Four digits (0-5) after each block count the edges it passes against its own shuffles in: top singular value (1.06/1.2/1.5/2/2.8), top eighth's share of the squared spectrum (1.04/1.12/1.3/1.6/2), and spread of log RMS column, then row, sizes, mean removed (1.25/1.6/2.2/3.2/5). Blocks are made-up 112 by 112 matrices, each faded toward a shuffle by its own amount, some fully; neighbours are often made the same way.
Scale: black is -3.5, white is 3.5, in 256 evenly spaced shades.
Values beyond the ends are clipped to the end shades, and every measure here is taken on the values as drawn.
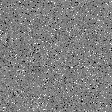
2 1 0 0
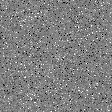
1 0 0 0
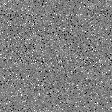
3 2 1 1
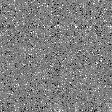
3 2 1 2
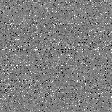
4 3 0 2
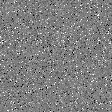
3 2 0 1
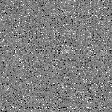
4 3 1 2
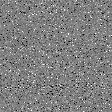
3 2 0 1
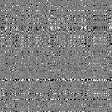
5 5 3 4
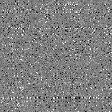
4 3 2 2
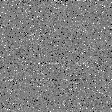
2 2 0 1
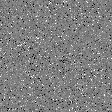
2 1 0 0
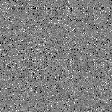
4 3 1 2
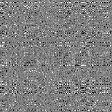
5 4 3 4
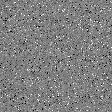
2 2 0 0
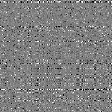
5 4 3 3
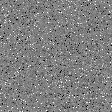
1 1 0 0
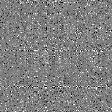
4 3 2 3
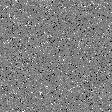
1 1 0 0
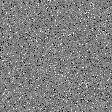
1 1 0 0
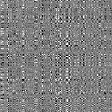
5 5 4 4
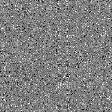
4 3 2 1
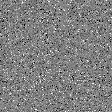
3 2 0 1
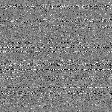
2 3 0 4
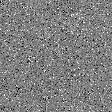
0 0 0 1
